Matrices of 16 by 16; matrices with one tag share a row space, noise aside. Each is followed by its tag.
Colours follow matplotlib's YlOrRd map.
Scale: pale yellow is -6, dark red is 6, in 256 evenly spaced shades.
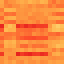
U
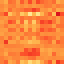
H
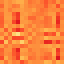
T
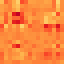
T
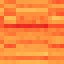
U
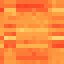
U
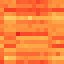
U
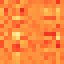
T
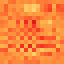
H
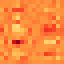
T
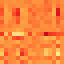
T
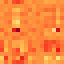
T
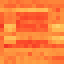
U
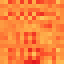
H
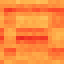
U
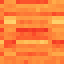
U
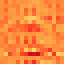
H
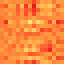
H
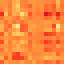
T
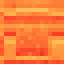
U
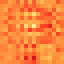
H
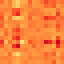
T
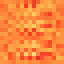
H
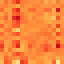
T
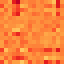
T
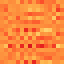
H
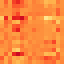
T
